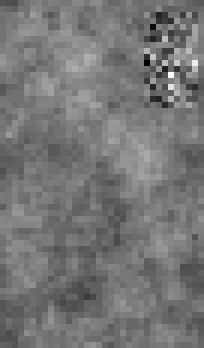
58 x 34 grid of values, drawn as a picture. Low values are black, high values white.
No single row or column stands out from its neighbours. In the top right lies a patch that is rougher than the rest. Values change most from cell to cell in the top right. A few values lie far out on both sides of the bulk. No regular stripes run through it.
